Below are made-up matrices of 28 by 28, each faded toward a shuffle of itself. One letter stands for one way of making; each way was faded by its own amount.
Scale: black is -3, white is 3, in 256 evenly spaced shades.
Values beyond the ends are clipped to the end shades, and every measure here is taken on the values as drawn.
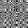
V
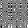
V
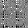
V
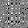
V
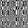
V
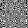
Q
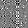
V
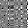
V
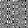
V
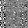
Q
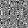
Q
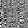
Q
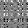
V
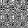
Q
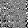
Q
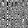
Q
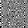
Q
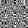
Q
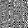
Q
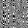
Q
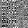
Q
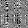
Q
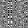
Q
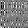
V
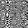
Q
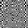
V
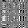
V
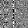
Q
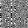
Q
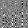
V
